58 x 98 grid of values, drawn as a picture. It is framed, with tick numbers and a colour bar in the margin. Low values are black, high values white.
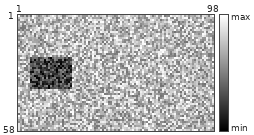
The ninth with the lowest average is the middle left. Overall the values sit about 70% of the way up the scale. In the middle left lies a patch that is lower than the rest.
